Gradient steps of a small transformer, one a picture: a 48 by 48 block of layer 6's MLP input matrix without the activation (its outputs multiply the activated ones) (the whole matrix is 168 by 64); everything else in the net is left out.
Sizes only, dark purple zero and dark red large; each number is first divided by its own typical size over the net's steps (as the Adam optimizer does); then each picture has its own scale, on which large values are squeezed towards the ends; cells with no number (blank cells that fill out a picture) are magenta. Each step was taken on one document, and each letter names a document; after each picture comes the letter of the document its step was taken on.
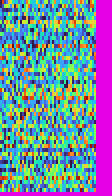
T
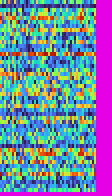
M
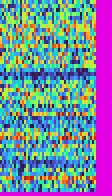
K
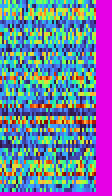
M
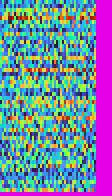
T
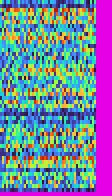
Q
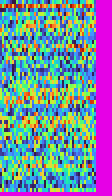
T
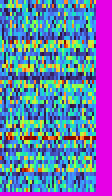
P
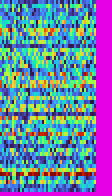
M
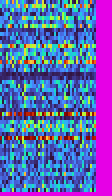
P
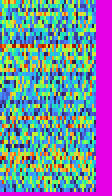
T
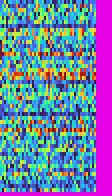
M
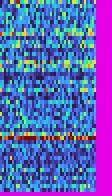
P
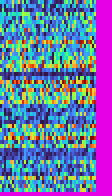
P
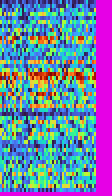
M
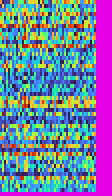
K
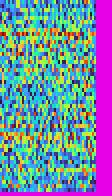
T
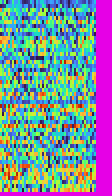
K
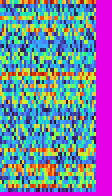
M
